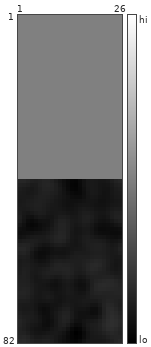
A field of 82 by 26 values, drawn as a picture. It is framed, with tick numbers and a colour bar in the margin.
The table splits into 2 rows of 1 panel. Panel 1,1: middling, flat. Panel 2,1: very low, blotchy, faint in contrast.
